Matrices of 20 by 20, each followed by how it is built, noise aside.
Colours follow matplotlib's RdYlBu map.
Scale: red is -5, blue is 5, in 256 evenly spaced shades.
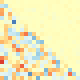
lower triangular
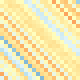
Toeplitz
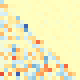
lower triangular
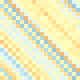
Toeplitz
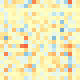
low rank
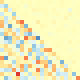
lower triangular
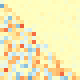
lower triangular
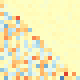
lower triangular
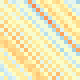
Toeplitz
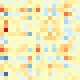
low rank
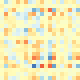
low rank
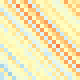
Toeplitz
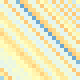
Toeplitz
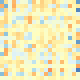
low rank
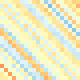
Toeplitz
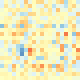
low rank
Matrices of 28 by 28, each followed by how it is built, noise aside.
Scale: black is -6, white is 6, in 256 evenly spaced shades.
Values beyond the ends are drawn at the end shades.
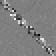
banded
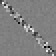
banded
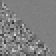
lower triangular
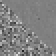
lower triangular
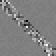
banded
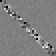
banded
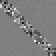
banded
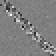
banded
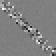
banded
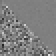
lower triangular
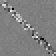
banded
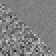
lower triangular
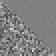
lower triangular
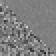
lower triangular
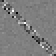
banded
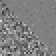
lower triangular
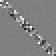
banded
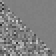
lower triangular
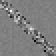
banded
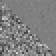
lower triangular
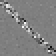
banded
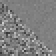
lower triangular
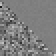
lower triangular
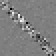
banded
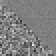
lower triangular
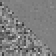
lower triangular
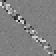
banded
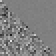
lower triangular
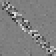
banded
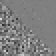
lower triangular
